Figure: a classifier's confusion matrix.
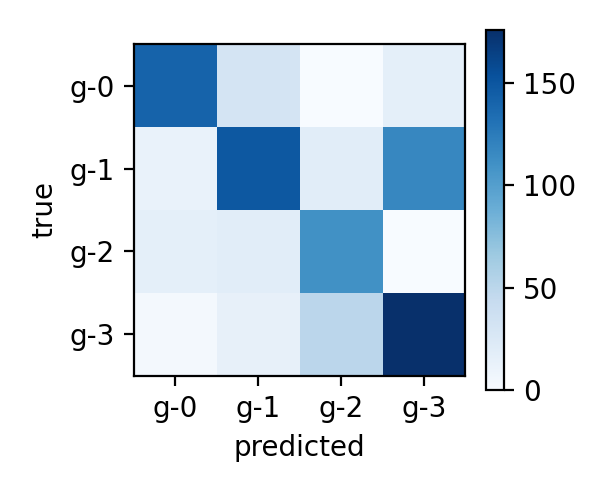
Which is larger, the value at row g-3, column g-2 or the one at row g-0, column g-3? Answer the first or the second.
the first
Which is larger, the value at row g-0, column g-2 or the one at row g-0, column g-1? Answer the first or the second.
the second
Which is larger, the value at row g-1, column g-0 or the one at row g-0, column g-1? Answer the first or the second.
the second
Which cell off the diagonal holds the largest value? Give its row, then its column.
g-1, g-3
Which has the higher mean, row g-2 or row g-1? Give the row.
g-1
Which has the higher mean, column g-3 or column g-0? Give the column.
g-3
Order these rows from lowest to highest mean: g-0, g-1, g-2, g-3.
g-2, g-0, g-3, g-1
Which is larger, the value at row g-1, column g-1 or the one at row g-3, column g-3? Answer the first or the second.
the second
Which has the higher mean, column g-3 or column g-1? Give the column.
g-3
